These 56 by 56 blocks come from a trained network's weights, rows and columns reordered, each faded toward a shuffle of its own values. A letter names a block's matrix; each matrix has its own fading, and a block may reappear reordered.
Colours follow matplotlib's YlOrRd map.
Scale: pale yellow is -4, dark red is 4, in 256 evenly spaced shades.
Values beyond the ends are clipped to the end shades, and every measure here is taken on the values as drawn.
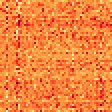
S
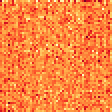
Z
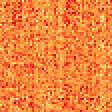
Z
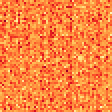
Z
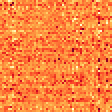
S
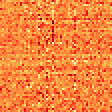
S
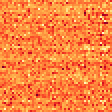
S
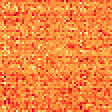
S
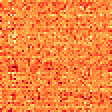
S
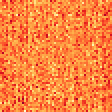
Z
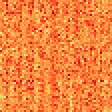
Z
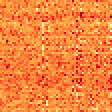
S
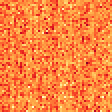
Z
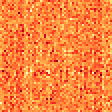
Z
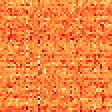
S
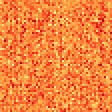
Z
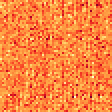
Z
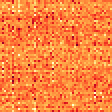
S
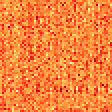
Z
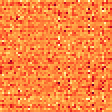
S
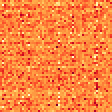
S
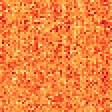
Z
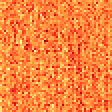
Z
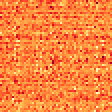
S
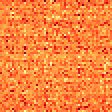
S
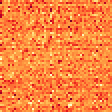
S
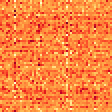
S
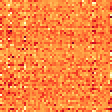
S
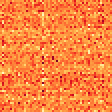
S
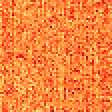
Z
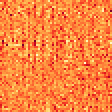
Z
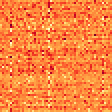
S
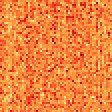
Z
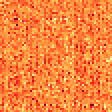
Z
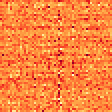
S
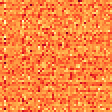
S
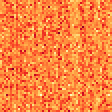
Z
